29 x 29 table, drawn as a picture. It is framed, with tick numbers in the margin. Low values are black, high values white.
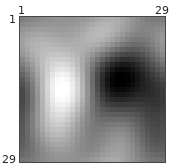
Roughest part: centre. Ninth with the lowest average: middle right. Ninth with the highest average: middle left. Lone odd cells: none. Histogram: bell-shaped.
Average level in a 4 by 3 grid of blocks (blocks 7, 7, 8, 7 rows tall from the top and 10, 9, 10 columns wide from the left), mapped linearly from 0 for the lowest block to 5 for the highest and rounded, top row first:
443 | 530 | 530 | 333
